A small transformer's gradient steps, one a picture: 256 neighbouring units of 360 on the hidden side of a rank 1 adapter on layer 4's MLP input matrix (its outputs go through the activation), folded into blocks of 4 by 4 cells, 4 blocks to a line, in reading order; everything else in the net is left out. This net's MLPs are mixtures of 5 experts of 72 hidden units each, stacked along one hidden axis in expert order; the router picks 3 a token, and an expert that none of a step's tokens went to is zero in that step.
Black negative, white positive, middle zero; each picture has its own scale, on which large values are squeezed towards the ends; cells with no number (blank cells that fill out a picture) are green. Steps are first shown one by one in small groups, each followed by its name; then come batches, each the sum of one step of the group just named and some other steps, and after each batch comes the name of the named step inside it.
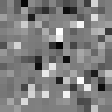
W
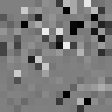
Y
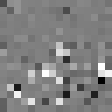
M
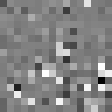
M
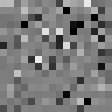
Y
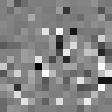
M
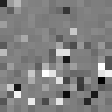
M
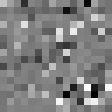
W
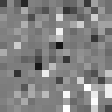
W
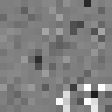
Y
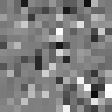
W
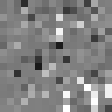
W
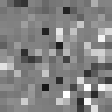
W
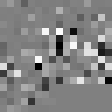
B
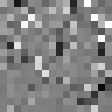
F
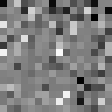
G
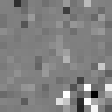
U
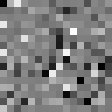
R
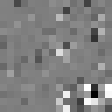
U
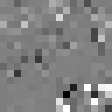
F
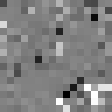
G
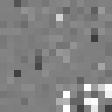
U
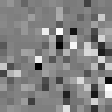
B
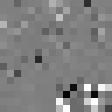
U
